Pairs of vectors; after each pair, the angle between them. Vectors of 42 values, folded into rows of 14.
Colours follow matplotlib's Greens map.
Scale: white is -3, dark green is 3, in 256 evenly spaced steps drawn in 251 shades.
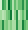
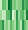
nearly parallel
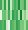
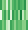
nearly parallel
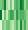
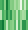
partly opposed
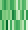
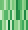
nearly opposite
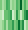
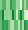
nearly opposite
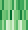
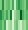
nearly parallel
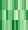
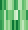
nearly parallel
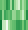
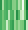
partly aligned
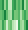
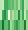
orthogonal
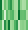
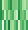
nearly parallel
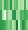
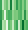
partly aligned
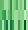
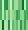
partly opposed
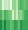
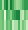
partly opposed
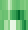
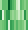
partly opposed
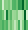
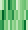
orthogonal
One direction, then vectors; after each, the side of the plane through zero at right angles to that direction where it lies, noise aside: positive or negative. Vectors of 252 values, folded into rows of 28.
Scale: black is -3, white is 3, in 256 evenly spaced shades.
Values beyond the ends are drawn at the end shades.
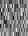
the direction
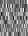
positive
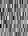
positive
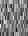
negative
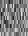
positive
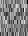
negative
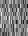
negative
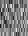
positive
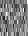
positive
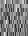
negative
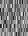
positive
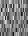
negative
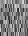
negative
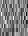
negative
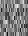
negative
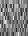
negative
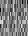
positive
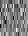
positive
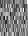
positive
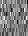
negative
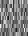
negative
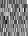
positive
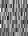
negative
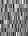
negative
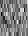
positive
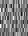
negative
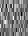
negative
